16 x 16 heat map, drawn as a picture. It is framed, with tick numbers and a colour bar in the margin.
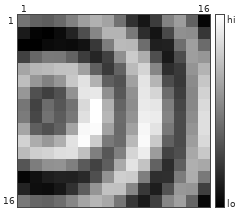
Ninth with the highest average: centre. Rings: centred on the middle left. Average level on the scale: 50%. Ninth with the lowest average: top left.
